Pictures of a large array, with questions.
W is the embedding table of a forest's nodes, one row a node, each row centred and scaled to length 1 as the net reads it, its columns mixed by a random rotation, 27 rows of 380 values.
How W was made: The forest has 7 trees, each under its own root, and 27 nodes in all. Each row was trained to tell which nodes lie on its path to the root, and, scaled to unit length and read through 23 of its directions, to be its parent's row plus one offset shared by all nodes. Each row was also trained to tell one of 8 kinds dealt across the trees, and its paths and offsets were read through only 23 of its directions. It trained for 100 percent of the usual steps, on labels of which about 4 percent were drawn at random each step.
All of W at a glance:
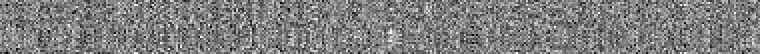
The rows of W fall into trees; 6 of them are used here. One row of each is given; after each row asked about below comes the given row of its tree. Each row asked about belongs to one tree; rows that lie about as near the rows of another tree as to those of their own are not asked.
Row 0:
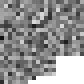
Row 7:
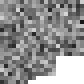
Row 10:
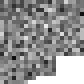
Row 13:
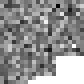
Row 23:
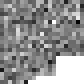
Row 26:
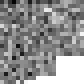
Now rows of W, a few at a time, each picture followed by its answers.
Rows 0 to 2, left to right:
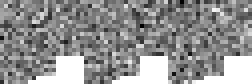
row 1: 7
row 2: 26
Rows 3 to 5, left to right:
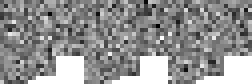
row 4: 10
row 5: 10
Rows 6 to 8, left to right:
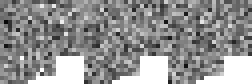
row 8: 0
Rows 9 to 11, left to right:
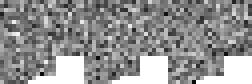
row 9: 13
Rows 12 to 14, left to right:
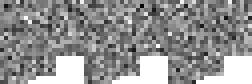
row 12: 7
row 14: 23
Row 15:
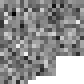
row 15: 7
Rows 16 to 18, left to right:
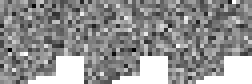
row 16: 23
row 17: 13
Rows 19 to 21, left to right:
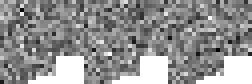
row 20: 23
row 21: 13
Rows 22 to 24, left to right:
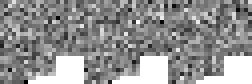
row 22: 23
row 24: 7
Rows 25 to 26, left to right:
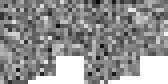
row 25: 13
